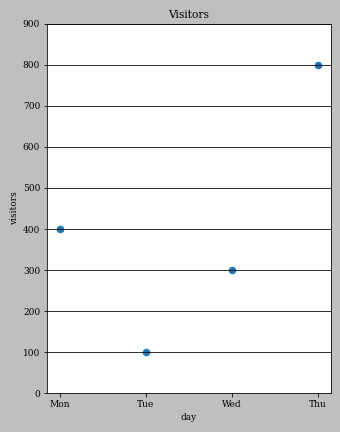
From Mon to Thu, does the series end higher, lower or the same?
higher
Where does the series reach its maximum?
Thu
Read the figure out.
Title: Visitors
x-axis: day, ticks Mon Tue Wed Thu
y-axis: visitors, ticks 0 100 200 300 400 500 600 700 800 900
Values:
400 100 300 800
